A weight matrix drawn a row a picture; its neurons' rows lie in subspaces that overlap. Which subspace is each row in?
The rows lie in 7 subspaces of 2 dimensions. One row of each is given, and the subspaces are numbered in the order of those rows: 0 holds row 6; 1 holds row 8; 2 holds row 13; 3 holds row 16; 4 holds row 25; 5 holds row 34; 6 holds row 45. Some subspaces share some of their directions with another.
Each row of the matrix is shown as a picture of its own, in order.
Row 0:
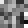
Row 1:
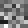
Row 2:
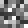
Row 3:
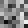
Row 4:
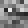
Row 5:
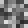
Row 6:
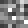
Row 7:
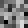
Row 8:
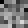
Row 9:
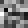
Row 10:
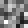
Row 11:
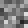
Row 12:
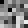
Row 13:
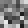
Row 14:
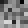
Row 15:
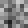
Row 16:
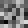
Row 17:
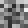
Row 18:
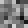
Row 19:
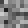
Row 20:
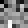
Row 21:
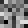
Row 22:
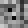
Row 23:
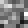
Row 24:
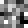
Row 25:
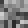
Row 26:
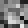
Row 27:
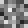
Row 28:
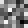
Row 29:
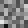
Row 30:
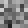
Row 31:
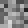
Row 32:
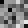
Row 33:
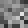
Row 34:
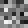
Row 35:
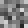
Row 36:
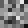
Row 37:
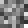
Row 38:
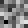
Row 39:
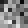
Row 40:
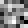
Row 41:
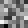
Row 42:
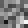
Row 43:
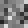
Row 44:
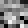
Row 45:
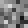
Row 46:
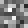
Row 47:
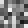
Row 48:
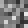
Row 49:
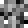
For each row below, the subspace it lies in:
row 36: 6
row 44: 2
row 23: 6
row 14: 5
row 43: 3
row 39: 5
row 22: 0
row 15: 1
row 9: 4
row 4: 4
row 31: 1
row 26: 2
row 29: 3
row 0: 0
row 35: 2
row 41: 3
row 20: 1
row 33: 2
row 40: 2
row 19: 4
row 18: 0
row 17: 1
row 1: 3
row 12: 5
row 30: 1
